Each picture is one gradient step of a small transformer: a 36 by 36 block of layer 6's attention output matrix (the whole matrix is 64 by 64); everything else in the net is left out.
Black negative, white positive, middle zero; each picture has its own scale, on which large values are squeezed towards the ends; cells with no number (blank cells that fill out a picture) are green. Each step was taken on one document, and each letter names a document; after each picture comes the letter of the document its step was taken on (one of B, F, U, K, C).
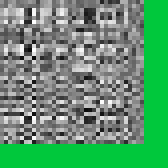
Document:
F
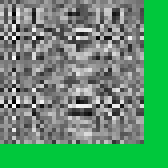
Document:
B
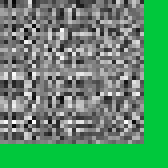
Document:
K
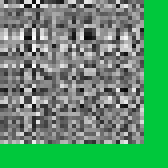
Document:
F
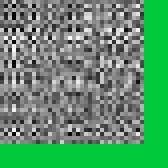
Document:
K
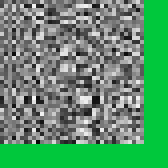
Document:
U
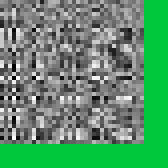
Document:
U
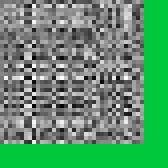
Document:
F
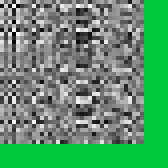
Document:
U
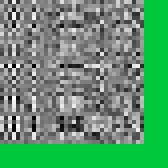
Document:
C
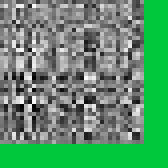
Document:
F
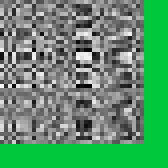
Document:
U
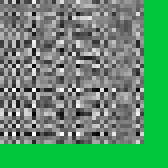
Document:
C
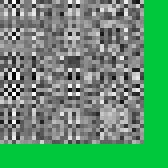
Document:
K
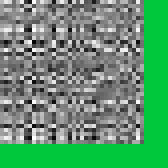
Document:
F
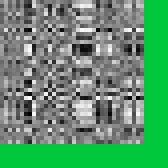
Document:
B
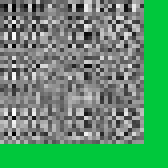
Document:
K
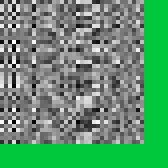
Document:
U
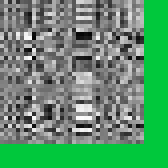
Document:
B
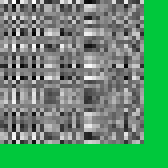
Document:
C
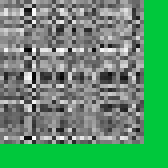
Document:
F
